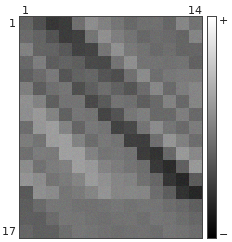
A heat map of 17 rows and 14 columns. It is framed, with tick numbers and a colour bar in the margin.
Streaks slant down to the right. The bottom part is calmer, past a seam about 80% of the way down. The bottom middle is the smoothest part. No single row or column stands out from its neighbours. The halves do not mirror each other.
